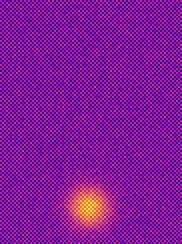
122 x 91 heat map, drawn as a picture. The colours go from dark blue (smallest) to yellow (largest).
Ninth with the highest average: bottom middle. Grain: checkered. Odd rows or columns: none. Slope: none. Average level on the scale: 30%. Bumps: one, in the bottom middle.
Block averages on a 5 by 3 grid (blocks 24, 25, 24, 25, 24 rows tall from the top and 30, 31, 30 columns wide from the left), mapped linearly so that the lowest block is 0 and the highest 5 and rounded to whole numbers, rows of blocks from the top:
0 0 0 | 0 0 0 | 0 0 0 | 0 1 0 | 0 5 0
